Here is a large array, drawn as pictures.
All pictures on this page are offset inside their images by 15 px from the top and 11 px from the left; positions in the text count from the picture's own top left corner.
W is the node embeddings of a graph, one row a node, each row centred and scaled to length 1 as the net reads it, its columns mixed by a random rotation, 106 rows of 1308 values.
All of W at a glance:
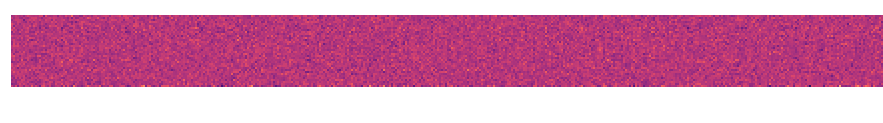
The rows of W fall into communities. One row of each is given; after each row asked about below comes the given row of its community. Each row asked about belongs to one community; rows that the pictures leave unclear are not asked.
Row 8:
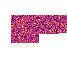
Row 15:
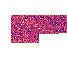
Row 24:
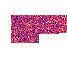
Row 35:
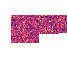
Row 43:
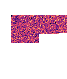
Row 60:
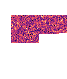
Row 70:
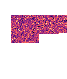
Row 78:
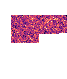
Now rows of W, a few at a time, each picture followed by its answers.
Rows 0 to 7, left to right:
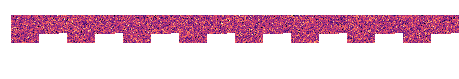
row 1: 70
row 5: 15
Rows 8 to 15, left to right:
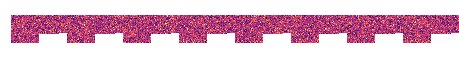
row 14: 78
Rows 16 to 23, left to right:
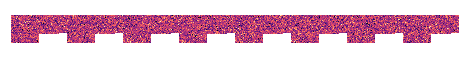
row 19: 24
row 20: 24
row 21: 8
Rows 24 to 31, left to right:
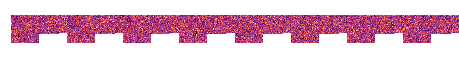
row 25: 78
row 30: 43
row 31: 8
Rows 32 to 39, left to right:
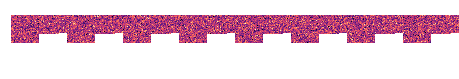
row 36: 24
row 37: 8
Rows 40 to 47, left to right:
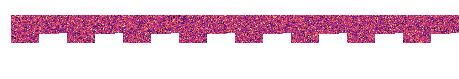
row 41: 70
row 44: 60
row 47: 8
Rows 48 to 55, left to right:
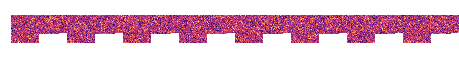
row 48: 78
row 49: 24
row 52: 70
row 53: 78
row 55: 24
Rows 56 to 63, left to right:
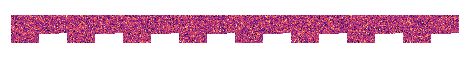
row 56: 43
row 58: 15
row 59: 35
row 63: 78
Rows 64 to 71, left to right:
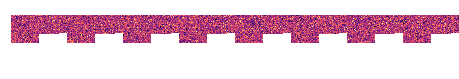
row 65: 24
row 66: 8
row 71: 35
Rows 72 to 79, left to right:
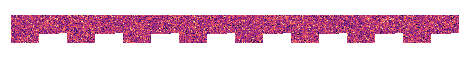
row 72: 78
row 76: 78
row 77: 15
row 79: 60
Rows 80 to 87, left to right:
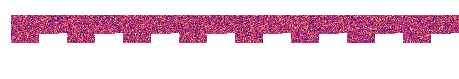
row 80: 70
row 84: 43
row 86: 43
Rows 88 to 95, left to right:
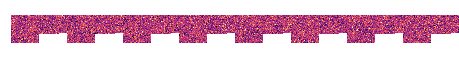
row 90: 35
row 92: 24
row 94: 43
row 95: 70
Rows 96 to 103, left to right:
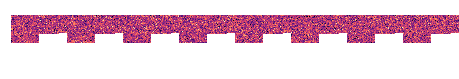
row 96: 8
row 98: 43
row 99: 24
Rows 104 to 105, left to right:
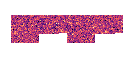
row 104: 43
